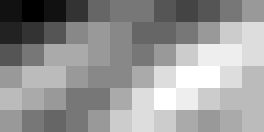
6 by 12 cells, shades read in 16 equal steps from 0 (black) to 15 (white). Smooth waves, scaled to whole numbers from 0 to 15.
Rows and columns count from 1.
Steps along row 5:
down down down same up up up down down down same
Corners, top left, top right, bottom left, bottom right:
1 9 9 11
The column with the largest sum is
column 12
